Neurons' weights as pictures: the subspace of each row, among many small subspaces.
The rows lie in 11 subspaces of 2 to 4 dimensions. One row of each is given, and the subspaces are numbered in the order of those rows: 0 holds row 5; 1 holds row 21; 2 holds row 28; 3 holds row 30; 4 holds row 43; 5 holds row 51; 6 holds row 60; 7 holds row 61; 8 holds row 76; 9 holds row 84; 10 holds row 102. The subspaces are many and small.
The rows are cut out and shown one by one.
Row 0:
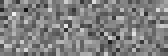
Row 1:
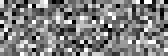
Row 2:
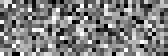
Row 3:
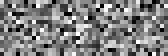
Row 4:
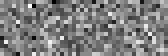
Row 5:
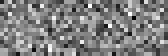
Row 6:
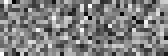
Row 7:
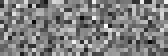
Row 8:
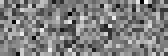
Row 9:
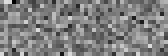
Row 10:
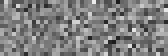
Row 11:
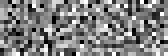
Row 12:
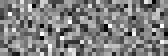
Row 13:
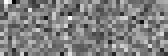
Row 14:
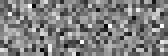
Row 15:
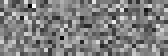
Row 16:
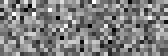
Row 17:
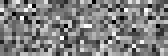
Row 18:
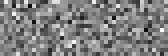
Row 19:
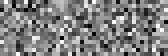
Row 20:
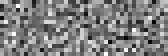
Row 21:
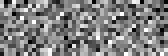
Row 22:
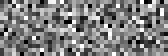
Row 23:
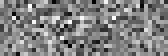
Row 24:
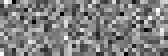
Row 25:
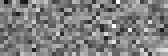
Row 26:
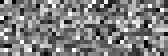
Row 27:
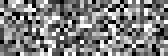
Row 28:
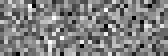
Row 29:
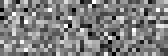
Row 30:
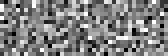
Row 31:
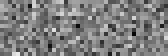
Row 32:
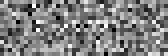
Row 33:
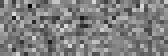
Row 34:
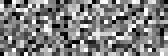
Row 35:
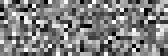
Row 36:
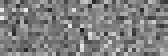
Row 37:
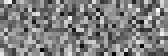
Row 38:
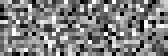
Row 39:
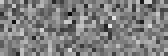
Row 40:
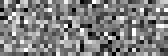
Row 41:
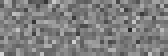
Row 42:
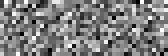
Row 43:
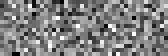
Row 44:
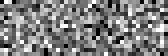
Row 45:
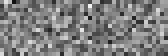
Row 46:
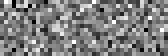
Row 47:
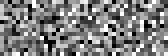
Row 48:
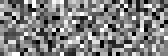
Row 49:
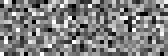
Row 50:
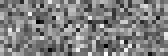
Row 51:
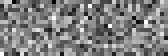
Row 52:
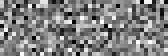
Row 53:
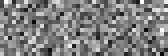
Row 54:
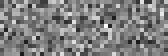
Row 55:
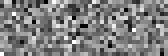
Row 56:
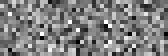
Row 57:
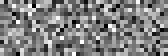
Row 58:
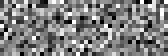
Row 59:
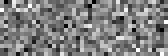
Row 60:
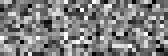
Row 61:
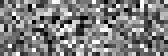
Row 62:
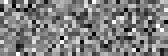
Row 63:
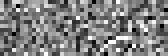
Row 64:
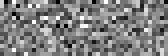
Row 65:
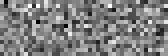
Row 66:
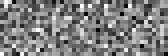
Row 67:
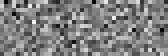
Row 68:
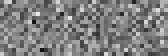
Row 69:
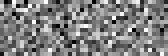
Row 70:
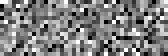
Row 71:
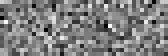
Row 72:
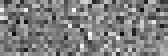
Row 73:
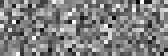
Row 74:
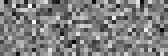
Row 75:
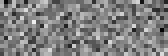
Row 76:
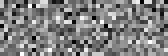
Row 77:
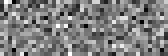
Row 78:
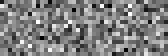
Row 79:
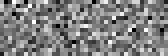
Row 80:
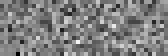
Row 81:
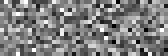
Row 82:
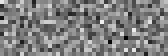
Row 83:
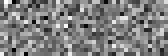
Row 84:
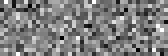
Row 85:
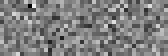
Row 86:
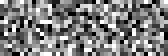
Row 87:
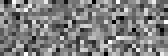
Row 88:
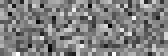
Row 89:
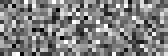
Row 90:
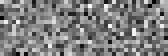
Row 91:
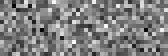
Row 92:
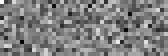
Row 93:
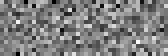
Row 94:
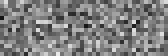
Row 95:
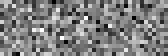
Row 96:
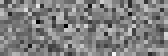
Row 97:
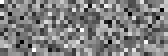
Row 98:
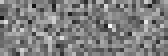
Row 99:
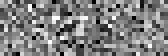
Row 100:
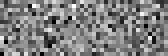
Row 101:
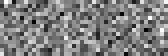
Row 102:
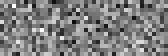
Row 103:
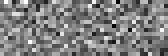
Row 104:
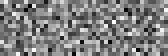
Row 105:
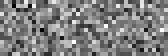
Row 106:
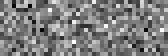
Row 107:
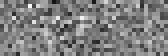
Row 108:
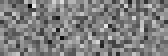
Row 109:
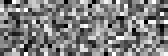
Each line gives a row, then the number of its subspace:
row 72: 4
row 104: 0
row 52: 8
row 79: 5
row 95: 10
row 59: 9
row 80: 6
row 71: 9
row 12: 3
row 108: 4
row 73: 1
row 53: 1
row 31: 4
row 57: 0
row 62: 9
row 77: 7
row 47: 2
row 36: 4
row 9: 7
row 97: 0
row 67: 5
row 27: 2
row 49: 6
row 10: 3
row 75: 1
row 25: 6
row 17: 2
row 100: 6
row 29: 4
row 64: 7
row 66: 10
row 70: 0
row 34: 5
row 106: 10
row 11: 0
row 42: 1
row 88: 0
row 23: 7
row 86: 3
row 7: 8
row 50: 0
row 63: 3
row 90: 0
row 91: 10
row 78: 3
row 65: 3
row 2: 10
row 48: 4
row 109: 0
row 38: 2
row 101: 1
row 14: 3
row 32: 0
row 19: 9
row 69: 5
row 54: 8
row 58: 8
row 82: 3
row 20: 3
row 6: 5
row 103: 6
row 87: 0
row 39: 1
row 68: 8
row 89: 10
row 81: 6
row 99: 7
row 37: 8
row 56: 3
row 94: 3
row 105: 10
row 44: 9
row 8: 1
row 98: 9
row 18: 5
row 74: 5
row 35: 2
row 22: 8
